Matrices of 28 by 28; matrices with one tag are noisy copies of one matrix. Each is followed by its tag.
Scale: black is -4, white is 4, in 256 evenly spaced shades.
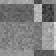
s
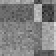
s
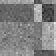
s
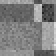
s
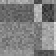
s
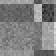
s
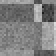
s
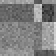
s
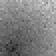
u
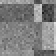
s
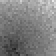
u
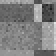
s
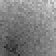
u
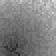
u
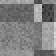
s
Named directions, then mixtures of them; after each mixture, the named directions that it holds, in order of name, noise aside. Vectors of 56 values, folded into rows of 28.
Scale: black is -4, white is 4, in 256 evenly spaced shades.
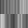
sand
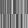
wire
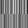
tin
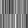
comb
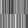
comb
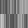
sand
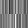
comb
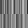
tin, wire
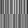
tin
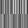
tin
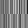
tin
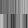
sand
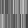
comb, sand, tin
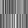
comb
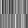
comb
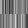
comb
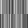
comb, tin, wire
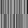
tin, wire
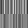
tin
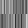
comb, sand, tin
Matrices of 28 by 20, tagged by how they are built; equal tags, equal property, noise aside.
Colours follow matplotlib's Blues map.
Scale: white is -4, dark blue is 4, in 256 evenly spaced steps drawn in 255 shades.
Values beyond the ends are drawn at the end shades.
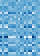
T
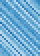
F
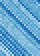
F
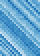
F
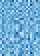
T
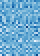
T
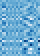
T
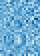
T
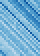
F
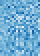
T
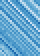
F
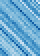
F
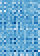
T
